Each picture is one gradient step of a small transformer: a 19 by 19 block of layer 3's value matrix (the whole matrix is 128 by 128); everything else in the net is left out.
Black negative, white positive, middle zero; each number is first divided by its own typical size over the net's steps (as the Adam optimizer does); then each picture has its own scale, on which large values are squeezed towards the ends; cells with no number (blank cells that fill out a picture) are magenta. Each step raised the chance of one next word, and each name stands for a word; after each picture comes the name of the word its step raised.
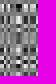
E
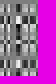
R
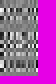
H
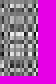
H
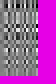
E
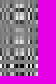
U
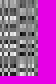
H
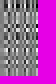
E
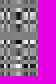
U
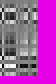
U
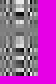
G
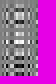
U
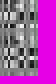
G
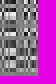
G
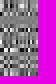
E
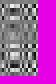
H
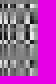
R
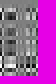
U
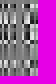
R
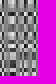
H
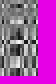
R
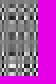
U
